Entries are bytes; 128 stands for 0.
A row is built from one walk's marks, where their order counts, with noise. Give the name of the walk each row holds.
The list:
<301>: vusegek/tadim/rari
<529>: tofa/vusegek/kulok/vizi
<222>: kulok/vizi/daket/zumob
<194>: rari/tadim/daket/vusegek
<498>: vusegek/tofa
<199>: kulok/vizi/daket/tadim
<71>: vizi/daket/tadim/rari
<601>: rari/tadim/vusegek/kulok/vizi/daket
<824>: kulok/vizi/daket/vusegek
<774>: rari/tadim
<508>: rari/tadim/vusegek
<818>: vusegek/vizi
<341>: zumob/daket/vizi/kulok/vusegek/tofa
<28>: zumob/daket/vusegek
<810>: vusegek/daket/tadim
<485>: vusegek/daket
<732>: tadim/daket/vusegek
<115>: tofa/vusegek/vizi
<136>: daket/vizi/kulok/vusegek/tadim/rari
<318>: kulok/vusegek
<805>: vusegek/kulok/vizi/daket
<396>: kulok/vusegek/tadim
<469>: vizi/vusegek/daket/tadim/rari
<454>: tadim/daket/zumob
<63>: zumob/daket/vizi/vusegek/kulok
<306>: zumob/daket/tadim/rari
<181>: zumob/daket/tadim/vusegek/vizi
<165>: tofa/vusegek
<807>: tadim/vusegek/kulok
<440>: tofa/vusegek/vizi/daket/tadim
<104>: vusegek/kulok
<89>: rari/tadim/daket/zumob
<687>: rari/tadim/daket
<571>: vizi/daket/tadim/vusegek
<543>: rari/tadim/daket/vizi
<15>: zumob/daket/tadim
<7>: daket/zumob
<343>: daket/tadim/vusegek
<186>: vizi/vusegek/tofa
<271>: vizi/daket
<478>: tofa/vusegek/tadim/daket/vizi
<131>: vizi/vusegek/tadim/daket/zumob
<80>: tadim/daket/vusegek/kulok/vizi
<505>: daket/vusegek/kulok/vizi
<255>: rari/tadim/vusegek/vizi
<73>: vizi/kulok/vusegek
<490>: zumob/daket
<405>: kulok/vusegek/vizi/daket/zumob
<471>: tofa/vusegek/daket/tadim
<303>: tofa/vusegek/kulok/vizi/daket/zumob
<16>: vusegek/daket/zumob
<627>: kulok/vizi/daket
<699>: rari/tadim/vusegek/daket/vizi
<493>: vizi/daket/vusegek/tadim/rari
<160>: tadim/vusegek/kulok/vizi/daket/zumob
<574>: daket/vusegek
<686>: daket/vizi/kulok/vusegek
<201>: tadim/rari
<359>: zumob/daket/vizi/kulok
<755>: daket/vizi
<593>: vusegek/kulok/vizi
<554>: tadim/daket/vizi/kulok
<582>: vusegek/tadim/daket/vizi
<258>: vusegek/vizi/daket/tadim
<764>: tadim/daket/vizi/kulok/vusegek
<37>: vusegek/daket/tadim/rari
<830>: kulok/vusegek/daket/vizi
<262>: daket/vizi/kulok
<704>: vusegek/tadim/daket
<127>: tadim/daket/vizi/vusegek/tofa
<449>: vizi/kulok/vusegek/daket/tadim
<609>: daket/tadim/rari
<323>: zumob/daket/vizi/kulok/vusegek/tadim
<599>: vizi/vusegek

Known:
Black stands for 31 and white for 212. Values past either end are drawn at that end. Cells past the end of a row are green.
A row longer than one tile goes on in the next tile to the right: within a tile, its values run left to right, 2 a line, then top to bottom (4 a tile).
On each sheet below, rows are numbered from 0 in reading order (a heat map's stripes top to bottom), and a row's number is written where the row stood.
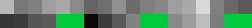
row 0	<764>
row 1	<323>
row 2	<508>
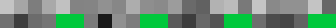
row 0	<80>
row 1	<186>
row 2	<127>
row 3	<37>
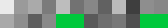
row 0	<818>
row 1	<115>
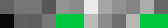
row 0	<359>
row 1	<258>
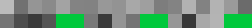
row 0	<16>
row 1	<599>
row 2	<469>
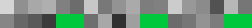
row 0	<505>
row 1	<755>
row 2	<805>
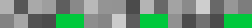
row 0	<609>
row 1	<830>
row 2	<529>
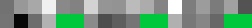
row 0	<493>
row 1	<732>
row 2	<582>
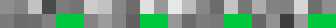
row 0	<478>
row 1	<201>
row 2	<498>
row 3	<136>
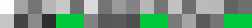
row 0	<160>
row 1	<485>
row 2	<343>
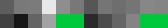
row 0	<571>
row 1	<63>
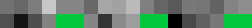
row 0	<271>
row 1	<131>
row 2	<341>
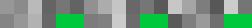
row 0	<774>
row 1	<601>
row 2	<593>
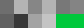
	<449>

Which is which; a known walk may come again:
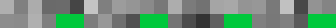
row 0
<543>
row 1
<574>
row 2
<454>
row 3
<165>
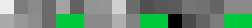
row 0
<704>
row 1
<699>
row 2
<341>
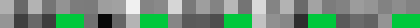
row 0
<303>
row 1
<493>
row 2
<485>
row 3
<301>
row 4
<28>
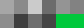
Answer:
<529>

